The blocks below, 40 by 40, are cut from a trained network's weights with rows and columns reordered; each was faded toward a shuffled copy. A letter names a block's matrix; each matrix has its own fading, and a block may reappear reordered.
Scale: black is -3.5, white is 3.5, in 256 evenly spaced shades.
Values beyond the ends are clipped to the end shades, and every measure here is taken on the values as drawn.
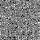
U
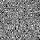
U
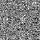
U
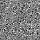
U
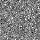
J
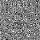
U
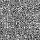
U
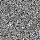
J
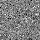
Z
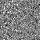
J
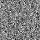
J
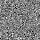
Z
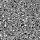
U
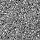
J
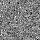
Z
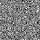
U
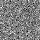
J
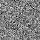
J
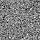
Z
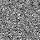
J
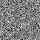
Z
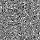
U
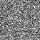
J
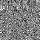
U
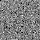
Z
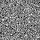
Z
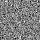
Z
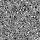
U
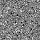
Z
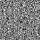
U
